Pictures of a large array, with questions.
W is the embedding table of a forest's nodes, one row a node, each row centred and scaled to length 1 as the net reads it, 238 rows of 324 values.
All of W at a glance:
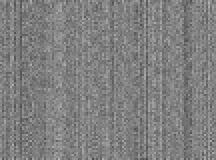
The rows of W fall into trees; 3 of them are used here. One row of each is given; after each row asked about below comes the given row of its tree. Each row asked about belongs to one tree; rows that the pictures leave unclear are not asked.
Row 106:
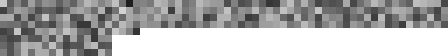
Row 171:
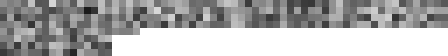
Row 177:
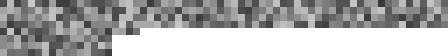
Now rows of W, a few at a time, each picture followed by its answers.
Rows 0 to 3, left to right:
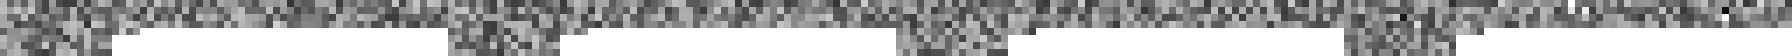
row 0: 177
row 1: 177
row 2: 177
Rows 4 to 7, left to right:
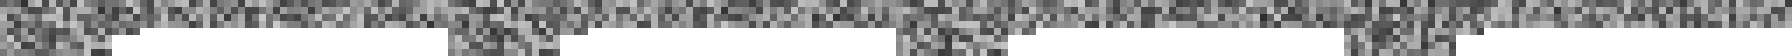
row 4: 177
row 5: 177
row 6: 177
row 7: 106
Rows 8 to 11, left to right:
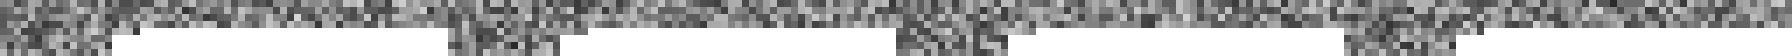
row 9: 106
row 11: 106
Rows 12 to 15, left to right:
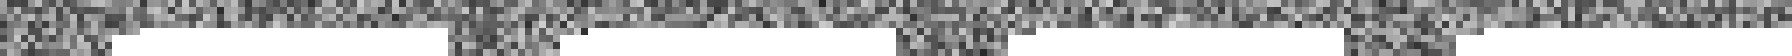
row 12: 171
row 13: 106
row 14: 106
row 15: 106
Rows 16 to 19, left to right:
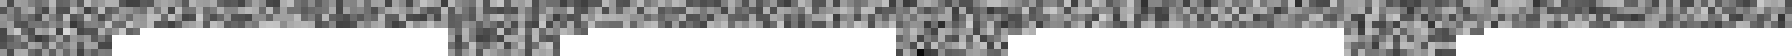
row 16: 106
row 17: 106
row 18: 171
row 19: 177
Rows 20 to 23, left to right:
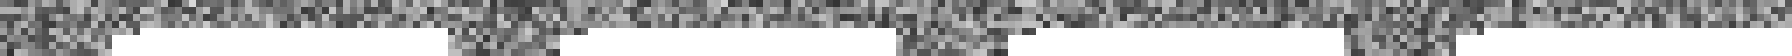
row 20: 106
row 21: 177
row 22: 177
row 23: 106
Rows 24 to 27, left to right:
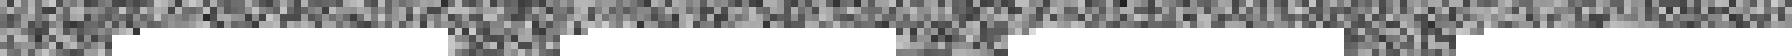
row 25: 177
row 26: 177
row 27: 106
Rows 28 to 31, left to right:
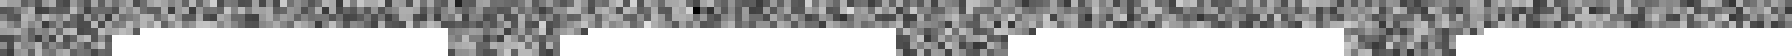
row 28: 106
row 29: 171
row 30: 106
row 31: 177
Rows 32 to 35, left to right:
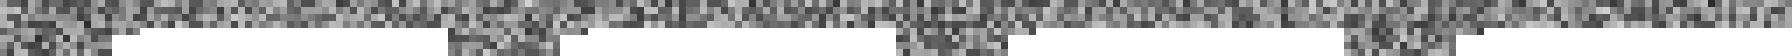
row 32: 177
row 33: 106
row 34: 106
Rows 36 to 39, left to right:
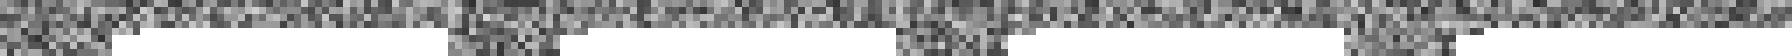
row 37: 177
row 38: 177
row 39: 177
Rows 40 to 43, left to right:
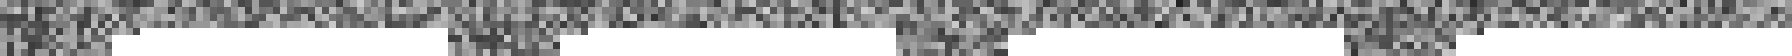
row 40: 106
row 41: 106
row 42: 177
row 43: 106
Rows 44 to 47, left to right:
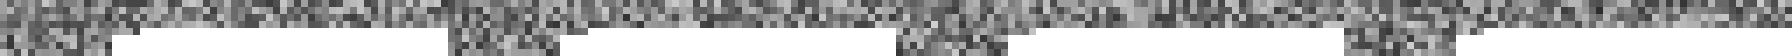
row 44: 106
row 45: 171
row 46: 171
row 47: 177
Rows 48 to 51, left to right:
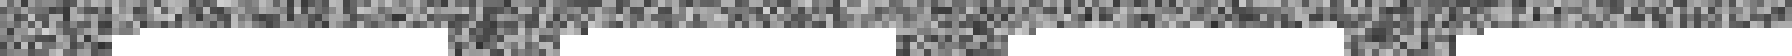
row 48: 171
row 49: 106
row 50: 106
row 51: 106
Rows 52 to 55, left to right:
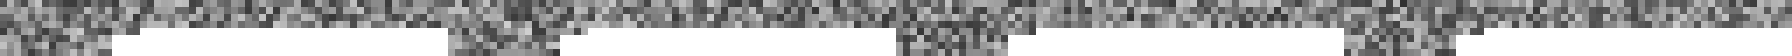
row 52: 177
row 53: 177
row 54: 106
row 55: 177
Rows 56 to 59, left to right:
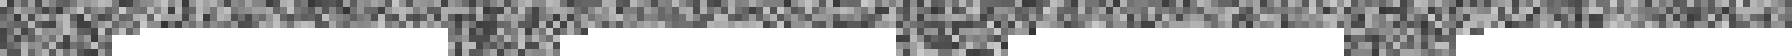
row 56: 106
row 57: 106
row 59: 106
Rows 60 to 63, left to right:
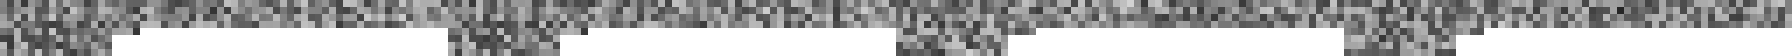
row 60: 106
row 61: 106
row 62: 171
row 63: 177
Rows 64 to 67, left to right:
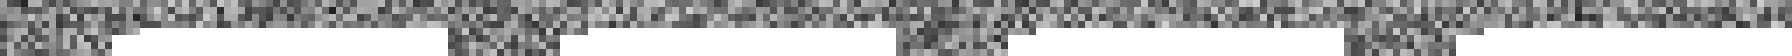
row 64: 171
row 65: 106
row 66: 106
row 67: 106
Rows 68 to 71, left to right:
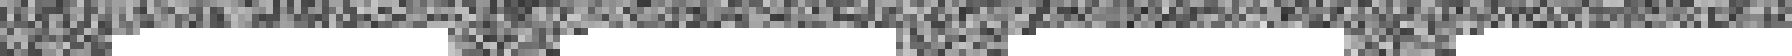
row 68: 171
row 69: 177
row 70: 177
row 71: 177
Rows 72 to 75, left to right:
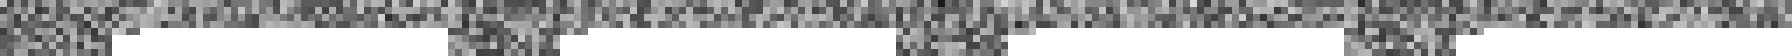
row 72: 106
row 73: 177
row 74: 171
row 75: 177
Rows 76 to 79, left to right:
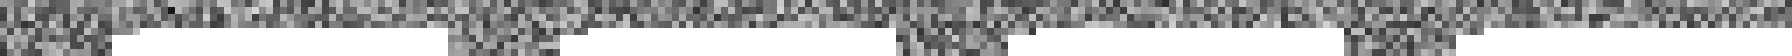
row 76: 171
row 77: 177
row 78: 106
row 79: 106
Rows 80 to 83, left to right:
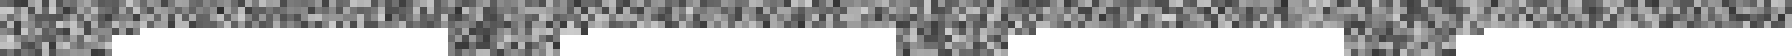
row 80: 177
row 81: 106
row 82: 106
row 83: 177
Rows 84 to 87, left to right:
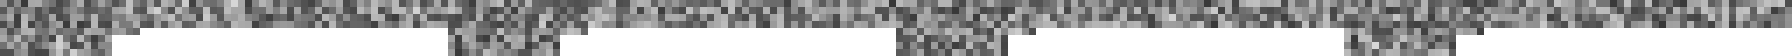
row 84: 171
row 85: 106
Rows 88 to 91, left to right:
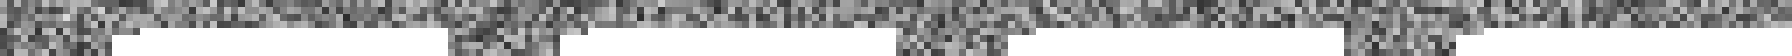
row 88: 106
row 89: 106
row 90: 171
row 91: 171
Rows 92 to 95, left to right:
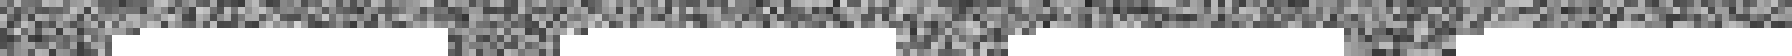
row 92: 106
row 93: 106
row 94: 177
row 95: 177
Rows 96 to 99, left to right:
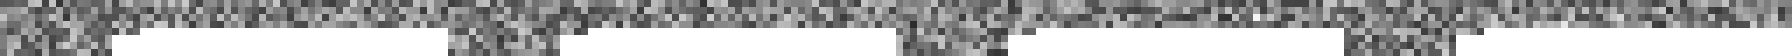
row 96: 177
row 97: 177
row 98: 177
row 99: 106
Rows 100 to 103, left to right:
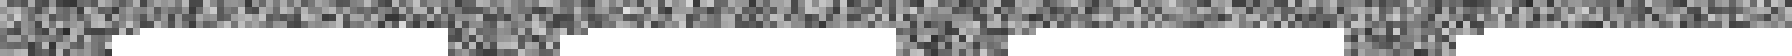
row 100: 177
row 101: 171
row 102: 177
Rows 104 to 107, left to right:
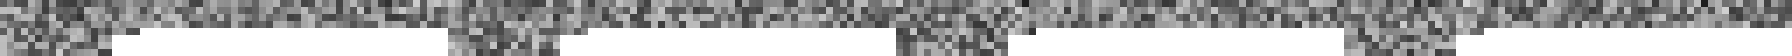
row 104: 177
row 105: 177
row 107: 177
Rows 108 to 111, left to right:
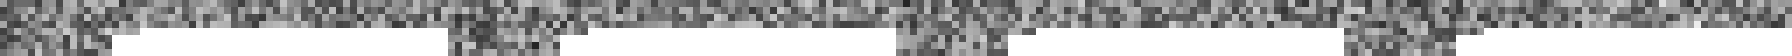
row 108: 106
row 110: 177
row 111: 177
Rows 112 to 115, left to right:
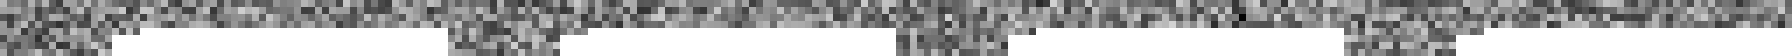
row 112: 106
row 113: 177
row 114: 106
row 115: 177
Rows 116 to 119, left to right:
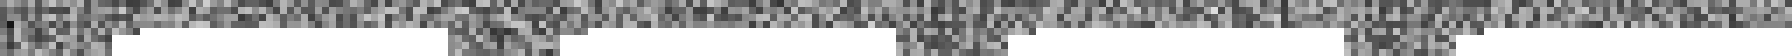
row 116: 106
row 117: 177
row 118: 106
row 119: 106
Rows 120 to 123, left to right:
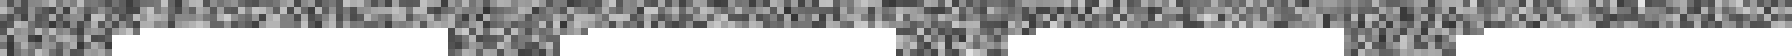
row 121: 106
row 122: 177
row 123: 171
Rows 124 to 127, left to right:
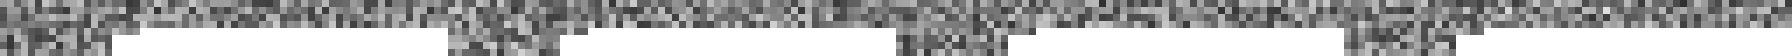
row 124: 106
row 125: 177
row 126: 106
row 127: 106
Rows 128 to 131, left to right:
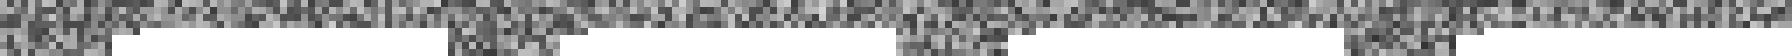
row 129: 171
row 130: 177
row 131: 106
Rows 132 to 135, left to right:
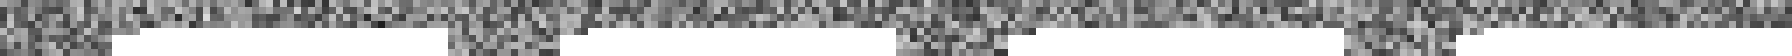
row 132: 171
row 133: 177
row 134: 177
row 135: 177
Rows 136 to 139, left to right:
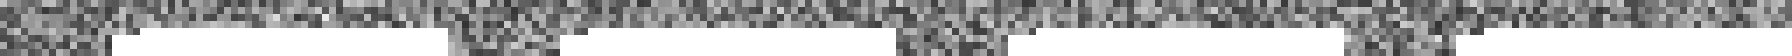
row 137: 177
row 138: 106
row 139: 177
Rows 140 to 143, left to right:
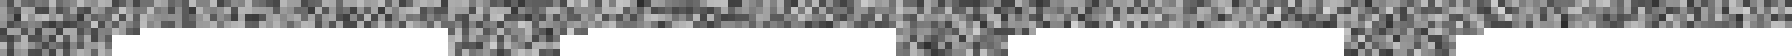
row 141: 177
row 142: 177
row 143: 171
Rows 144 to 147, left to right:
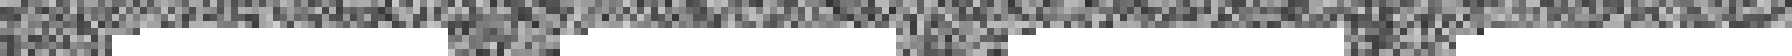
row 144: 106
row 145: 177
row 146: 177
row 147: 106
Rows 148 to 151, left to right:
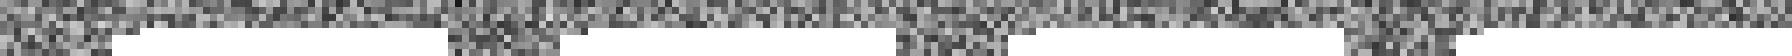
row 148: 177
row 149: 106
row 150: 106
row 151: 177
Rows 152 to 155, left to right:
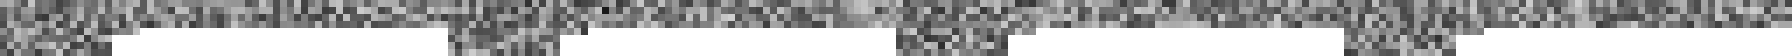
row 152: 171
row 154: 106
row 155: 171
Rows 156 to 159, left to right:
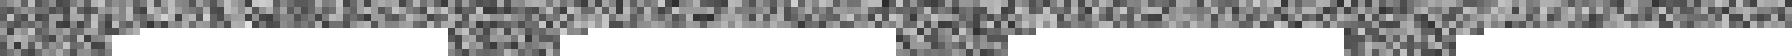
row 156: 171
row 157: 106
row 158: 106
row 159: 106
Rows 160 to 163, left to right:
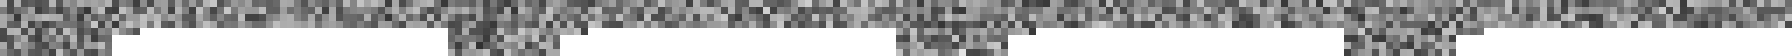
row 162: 106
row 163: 106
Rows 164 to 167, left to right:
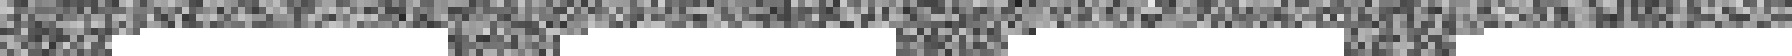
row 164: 177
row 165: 106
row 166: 106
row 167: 171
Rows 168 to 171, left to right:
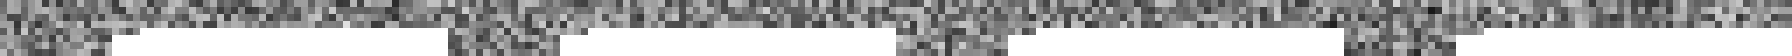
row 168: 177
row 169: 106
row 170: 177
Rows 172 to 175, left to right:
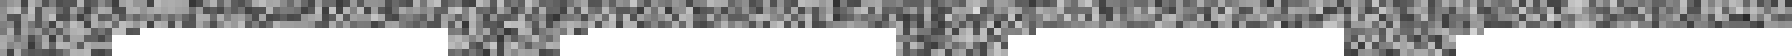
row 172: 177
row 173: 177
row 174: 106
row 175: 171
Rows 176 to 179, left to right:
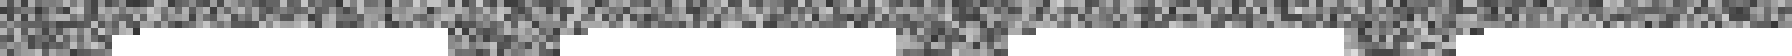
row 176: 106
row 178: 177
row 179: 177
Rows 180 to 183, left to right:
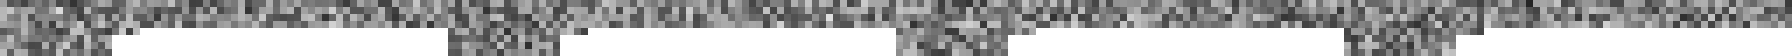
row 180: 177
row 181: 106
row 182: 177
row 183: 106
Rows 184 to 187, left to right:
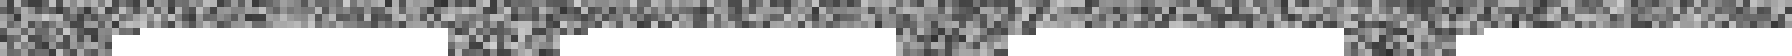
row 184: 106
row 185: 177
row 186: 177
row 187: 177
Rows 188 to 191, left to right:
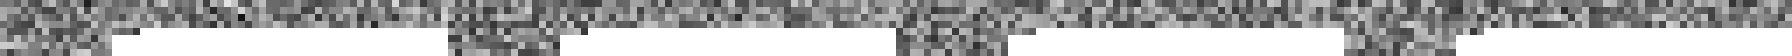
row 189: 106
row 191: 177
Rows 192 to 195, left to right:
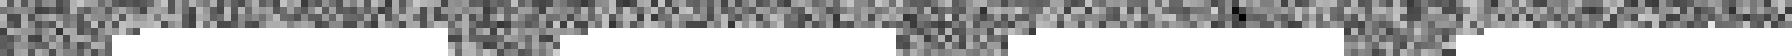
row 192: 106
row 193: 106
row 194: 106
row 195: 177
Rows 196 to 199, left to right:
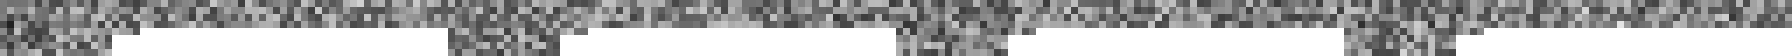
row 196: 106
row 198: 177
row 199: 177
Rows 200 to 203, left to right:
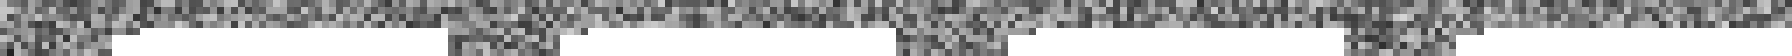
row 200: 177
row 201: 106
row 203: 106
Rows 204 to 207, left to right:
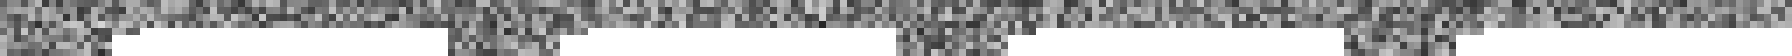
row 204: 177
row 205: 171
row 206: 106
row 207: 106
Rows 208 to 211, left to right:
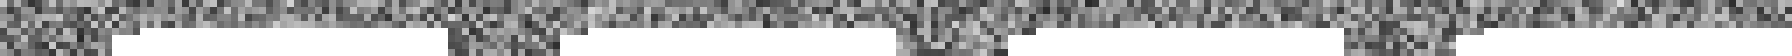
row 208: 106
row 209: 106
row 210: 177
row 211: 177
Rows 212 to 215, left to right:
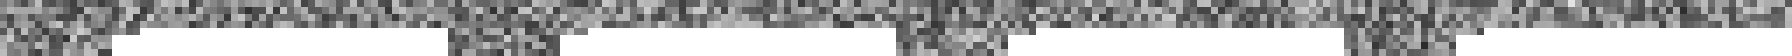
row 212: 177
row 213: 106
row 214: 106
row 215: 106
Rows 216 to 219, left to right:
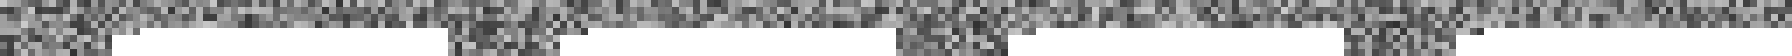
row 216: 106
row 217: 106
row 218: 106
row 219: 106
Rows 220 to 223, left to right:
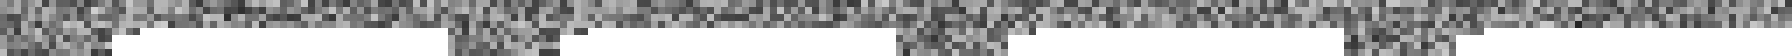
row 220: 177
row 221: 177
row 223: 106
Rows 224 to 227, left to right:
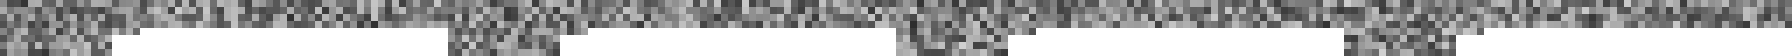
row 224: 171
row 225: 171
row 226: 177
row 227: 106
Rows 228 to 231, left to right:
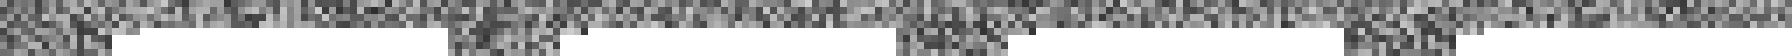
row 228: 106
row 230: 106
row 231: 106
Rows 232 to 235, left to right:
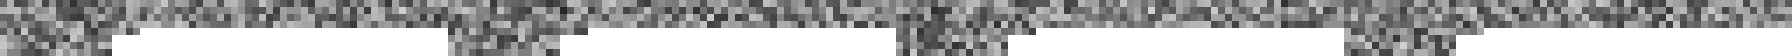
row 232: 177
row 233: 177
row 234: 106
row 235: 171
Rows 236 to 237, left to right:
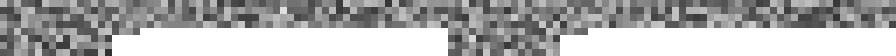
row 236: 106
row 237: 106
